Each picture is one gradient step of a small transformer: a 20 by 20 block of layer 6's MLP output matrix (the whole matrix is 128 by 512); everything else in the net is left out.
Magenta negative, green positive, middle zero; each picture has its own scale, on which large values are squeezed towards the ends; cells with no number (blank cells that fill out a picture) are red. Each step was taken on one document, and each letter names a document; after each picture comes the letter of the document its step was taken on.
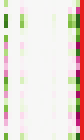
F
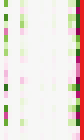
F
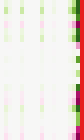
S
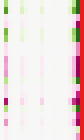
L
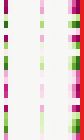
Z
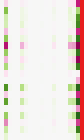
F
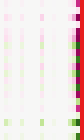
S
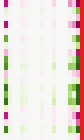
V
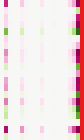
L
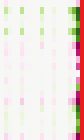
S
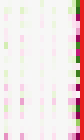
S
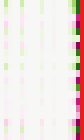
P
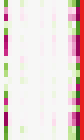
V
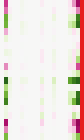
V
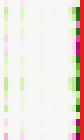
P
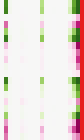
Z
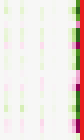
P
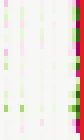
P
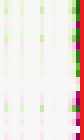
S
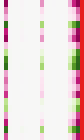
Z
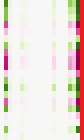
V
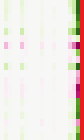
P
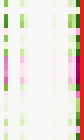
F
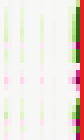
P
